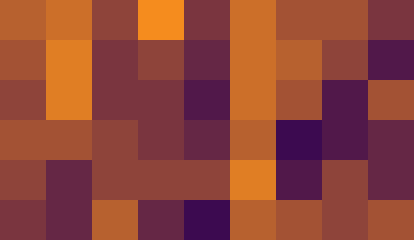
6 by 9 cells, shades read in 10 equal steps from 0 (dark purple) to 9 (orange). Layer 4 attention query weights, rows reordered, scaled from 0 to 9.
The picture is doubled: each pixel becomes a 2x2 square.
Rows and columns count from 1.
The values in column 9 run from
1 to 5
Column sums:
27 32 24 25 12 41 22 19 18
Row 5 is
4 2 4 4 4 8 1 4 2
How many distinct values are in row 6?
6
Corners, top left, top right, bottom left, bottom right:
6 3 3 5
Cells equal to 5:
9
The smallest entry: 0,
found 2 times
